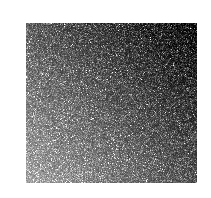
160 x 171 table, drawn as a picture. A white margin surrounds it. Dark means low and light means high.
The bottom left is the ninth with the highest average. Overall the values sit about 40% of the way up the scale. Values rise toward the bottom left. The top right is the ninth with the lowest average.
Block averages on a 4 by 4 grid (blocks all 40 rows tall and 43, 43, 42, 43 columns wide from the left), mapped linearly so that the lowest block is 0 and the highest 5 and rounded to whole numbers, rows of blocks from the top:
3 2 1 0 / 3 3 2 1 / 4 3 2 2 / 5 4 3 2
